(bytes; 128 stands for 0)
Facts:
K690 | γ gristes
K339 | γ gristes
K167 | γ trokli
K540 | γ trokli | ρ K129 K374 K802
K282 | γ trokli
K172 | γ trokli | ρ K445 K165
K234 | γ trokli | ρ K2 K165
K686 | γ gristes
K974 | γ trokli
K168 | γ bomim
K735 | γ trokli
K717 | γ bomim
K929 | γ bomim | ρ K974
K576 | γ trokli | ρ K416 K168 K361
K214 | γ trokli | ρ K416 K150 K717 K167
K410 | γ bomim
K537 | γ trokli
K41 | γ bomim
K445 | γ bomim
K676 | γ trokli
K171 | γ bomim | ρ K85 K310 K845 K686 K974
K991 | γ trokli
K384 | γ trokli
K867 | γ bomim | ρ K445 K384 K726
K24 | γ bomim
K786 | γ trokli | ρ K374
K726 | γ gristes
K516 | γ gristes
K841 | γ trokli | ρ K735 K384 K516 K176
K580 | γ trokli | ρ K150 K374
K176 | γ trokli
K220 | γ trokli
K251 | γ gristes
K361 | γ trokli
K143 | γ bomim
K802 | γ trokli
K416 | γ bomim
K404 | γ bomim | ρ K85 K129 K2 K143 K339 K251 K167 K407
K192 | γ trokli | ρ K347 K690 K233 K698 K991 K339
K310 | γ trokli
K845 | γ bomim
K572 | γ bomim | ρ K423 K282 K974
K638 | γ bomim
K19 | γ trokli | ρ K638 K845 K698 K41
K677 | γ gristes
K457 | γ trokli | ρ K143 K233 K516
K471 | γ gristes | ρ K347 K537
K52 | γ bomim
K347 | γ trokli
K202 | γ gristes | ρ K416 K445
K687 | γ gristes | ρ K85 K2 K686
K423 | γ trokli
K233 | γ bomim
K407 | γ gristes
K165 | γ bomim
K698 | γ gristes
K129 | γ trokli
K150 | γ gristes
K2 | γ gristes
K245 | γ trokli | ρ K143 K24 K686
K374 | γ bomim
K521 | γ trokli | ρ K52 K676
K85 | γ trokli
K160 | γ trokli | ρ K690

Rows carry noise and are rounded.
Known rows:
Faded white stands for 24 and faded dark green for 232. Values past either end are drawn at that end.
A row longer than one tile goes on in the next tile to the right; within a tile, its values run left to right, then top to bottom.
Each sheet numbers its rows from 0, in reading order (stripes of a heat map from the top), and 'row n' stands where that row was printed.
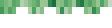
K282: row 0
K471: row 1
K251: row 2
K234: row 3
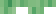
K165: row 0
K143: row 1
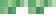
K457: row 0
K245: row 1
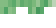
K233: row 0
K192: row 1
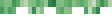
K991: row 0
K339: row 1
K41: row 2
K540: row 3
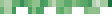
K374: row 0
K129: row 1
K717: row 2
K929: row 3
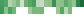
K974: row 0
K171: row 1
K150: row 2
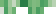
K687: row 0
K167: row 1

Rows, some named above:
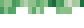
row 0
K802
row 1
K150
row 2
K929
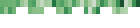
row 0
K841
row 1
K572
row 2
K234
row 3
K786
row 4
K202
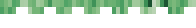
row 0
K310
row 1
K404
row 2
K168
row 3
K165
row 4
K576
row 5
K202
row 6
K361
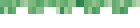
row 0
K214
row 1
K168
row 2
K2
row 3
K160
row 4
K85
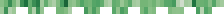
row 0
K726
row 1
K172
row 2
K445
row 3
K384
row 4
K19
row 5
K845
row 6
K929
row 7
K214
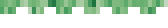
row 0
K521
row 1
K686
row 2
K19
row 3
K867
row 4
K24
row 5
K457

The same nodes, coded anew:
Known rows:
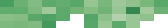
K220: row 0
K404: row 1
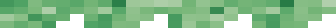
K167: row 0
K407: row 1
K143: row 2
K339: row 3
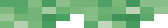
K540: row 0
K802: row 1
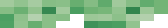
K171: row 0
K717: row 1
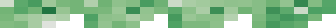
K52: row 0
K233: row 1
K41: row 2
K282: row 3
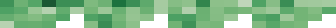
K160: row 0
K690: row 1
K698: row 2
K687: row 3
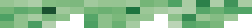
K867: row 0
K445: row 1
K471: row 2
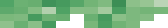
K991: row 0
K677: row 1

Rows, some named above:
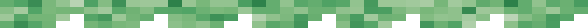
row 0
K150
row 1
K687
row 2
K172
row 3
K214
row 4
K202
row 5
K416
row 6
K214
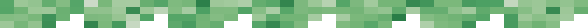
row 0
K19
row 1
K168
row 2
K686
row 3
K150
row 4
K576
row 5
K192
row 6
K845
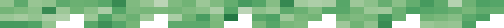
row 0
K717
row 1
K150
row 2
K361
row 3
K687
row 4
K19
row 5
K841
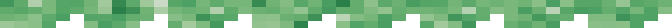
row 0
K841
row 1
K726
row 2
K129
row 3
K245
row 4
K214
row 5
K129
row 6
K974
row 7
K384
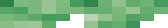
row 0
K234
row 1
K214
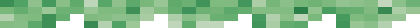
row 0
K580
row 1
K374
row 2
K521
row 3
K24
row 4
K165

